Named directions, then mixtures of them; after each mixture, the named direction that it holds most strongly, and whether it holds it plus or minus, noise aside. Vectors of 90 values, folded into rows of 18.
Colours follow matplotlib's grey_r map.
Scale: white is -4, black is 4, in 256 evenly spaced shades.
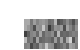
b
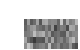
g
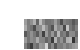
b, plus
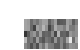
b, plus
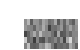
b, plus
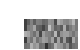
b, minus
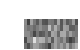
g, minus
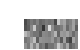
b, minus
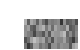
g, minus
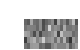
b, minus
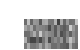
g, plus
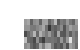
b, plus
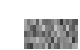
g, minus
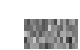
b, minus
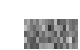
b, plus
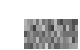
b, plus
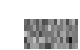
b, minus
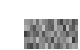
b, plus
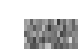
b, plus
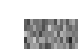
b, minus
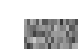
g, minus
